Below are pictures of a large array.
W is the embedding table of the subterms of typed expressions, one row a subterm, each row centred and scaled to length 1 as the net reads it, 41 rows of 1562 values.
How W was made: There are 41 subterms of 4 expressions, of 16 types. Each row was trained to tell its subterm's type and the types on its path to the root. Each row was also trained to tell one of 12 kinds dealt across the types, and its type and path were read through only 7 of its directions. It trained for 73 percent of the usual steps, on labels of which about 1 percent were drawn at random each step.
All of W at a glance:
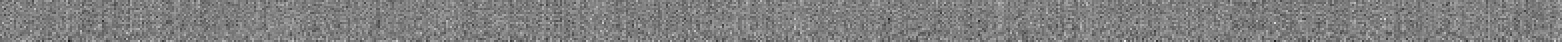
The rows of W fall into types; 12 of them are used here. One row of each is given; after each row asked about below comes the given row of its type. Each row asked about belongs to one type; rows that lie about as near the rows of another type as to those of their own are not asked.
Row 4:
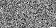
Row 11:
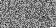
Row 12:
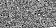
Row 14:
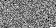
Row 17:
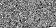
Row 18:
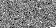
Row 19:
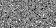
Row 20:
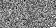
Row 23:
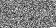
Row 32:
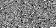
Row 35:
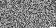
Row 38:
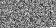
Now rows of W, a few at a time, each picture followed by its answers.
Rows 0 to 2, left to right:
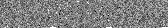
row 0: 23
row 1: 17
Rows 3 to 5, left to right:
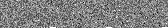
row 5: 12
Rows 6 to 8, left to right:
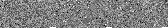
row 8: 35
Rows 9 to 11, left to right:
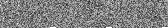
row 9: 23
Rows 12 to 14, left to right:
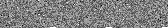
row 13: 17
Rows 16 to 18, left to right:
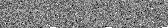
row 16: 38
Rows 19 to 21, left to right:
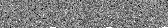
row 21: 12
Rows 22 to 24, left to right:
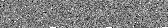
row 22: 14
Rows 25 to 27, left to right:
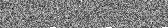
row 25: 20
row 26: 23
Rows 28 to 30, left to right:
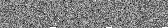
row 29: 18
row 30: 20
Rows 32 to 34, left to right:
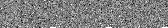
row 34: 14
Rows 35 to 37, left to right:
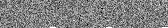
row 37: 17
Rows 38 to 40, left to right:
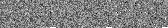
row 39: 19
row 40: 18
